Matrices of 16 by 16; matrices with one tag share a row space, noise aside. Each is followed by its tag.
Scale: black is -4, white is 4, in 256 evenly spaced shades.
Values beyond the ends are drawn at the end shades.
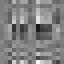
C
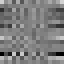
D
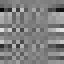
D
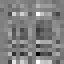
C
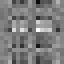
C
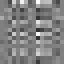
C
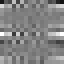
D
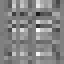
C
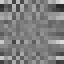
D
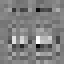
C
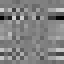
D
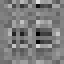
C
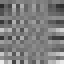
D
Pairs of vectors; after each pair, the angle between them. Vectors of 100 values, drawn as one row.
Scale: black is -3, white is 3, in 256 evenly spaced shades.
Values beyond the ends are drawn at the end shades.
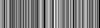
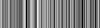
orthogonal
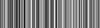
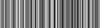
nearly opposite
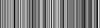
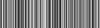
partly opposed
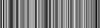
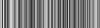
nearly opposite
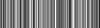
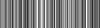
partly aligned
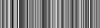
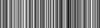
orthogonal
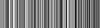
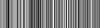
partly aligned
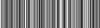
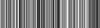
partly aligned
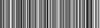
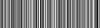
orthogonal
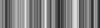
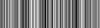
partly opposed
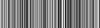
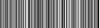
nearly opposite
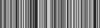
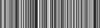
nearly parallel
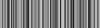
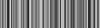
nearly parallel
